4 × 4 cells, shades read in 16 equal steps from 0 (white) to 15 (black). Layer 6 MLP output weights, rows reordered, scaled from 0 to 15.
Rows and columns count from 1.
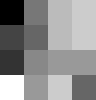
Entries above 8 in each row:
1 2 1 1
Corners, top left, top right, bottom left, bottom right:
15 3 0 9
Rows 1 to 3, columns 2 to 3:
8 4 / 9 4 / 7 6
